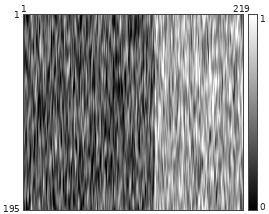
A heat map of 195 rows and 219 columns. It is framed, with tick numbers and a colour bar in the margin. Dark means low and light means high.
Grain: streaks running down. Seam: vertical, 60% of the way across, the right part higher. Average level on the scale: 50%.
